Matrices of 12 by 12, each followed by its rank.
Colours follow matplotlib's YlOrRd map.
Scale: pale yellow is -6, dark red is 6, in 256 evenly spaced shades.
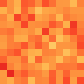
full rank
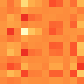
two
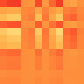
one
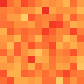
full rank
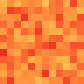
full rank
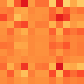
two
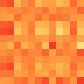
two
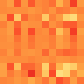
two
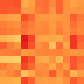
two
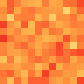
full rank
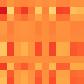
one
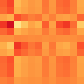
one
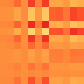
one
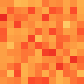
full rank
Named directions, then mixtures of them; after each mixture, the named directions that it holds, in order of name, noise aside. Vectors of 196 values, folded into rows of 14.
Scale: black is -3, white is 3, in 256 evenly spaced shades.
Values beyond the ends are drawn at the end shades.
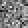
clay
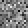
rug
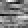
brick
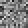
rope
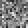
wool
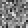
wool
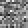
brick, rope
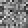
rope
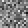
rope, rug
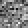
brick, clay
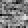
brick, wool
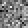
clay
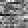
brick, rope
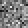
clay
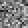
clay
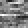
brick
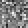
rug, wool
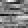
brick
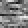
brick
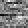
brick, rug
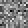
rope, rug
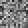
rope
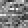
brick, clay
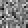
rope, wool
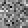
clay, rug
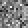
clay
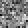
brick, wool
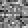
brick, clay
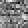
brick, rug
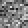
brick, clay
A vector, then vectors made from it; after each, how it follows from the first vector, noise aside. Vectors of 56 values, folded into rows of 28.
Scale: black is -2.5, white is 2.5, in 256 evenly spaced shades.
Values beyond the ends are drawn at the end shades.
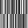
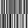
wrapped around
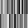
sign-scrambled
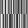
wrapped around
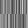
shrunk
